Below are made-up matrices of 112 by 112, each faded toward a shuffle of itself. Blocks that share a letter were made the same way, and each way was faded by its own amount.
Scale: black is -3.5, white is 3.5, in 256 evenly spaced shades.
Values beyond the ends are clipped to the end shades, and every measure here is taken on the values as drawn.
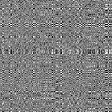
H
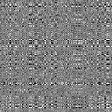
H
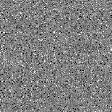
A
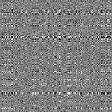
H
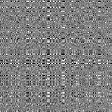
H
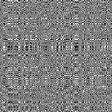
H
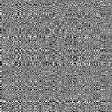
H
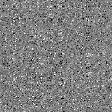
A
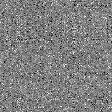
A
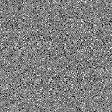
A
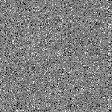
A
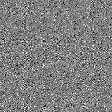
A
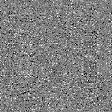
A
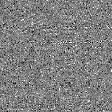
A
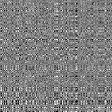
H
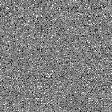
A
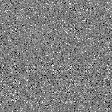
A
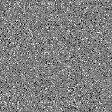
A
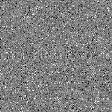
A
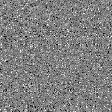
A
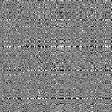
H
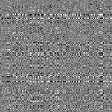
H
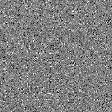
A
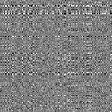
H
